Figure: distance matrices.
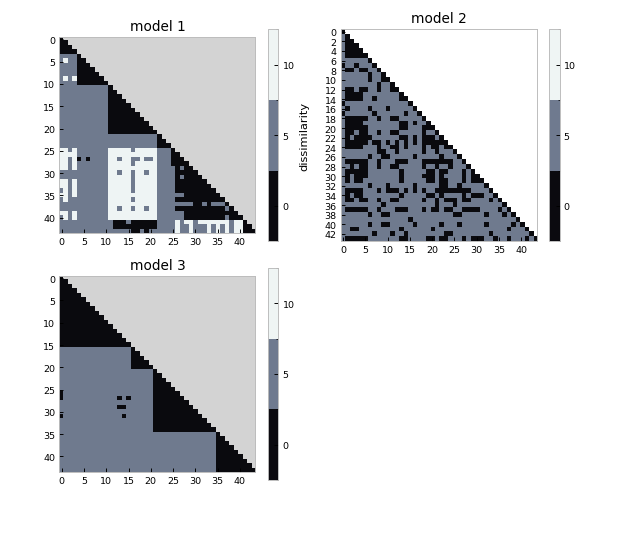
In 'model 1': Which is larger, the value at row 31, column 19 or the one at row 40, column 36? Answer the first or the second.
the first
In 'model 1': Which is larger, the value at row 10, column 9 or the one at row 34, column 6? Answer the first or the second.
the second
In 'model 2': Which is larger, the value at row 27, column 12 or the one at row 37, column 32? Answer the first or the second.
the second
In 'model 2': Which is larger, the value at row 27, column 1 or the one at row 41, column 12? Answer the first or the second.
the second
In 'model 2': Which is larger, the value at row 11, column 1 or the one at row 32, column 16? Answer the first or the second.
the first
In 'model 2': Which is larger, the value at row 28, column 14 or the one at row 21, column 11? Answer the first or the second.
the first
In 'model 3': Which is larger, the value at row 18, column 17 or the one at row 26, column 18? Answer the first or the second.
the second
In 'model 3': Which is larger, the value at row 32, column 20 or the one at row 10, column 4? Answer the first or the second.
the first
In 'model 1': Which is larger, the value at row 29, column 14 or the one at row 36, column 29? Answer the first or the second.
the first
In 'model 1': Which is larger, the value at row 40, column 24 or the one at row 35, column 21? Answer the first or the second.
the second
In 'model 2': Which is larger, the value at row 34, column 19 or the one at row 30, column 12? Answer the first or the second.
the second
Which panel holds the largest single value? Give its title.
model 1
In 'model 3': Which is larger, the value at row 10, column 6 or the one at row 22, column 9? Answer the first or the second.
the second
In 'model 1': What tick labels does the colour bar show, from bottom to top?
0, 5, 10
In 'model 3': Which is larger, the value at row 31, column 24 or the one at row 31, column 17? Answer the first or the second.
the second
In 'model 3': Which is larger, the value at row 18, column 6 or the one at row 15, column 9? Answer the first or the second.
the first
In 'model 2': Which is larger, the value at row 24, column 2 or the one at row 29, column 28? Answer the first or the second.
the second
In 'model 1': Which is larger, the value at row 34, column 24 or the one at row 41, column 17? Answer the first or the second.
the first
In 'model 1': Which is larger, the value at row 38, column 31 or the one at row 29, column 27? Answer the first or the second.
the second
